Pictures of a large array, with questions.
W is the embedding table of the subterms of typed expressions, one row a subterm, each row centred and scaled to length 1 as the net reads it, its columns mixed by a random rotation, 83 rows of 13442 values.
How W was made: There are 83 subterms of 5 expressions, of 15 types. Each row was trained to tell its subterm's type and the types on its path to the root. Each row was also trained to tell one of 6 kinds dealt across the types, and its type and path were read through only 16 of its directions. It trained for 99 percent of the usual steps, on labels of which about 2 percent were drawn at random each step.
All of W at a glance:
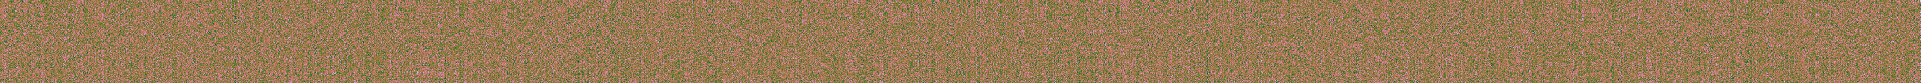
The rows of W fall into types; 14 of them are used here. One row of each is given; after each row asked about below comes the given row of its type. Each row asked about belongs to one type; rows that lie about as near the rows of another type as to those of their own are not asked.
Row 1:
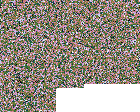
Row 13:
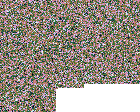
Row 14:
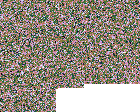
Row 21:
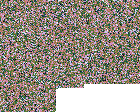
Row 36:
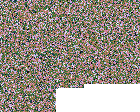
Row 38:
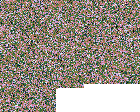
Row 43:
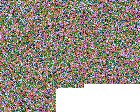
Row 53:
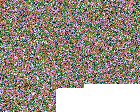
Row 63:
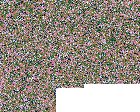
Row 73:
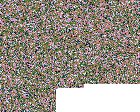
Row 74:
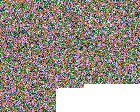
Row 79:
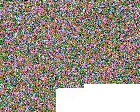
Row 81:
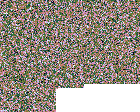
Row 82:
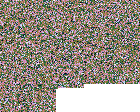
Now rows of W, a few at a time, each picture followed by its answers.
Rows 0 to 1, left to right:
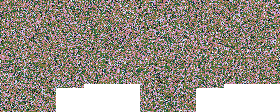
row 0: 1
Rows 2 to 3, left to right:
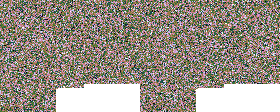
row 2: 63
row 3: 21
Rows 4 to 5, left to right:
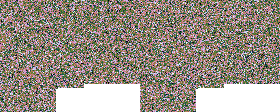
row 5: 21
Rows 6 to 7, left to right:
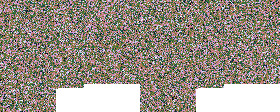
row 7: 74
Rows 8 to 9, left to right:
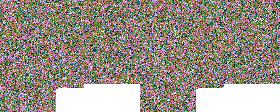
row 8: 14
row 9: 53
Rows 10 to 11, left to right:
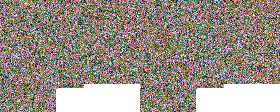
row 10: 53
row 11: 73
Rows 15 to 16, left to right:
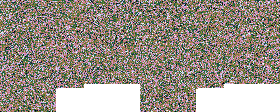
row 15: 63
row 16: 73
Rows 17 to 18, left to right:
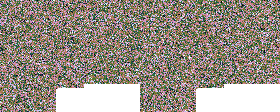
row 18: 13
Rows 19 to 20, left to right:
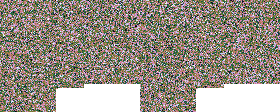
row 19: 43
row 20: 38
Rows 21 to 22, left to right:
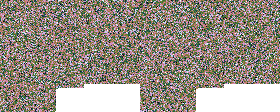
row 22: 13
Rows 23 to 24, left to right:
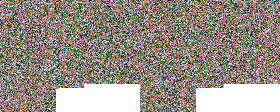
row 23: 38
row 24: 63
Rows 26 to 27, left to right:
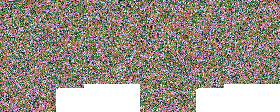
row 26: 36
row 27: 1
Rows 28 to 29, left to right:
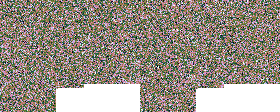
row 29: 38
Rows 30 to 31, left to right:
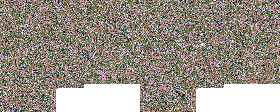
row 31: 1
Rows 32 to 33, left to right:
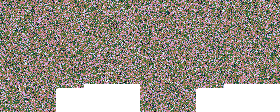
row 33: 1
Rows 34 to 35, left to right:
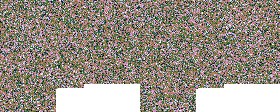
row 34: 1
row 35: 74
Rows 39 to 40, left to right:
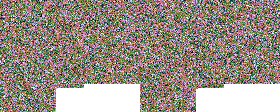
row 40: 53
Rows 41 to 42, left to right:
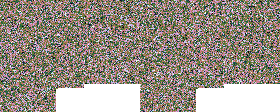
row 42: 38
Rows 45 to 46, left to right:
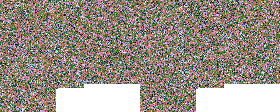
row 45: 14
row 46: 13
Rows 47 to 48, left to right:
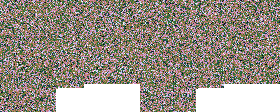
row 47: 36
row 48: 36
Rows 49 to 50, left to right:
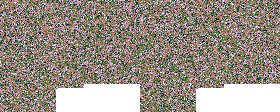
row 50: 74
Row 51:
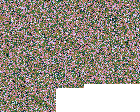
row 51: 13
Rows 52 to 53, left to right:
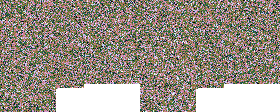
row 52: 53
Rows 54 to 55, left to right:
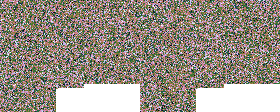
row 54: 74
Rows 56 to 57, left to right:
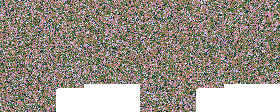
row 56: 21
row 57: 82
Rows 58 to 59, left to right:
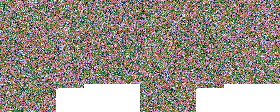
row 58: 43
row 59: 13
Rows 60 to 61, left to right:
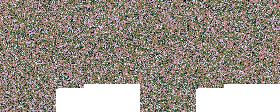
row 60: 82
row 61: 82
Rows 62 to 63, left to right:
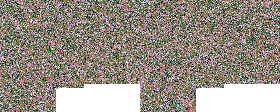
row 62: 14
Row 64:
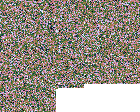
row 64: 13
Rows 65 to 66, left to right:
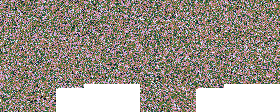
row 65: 63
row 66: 81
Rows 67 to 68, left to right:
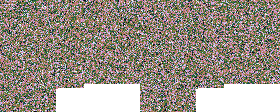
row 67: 73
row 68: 82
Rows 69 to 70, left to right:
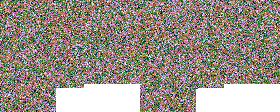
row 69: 1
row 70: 79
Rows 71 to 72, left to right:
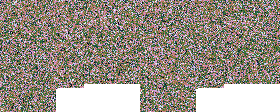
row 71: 21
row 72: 53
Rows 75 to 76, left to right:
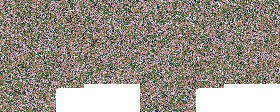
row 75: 63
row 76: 53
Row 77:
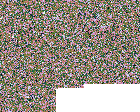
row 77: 63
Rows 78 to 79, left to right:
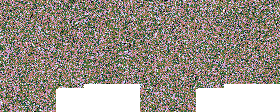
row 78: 82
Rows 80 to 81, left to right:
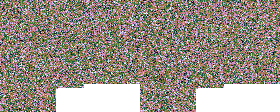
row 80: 82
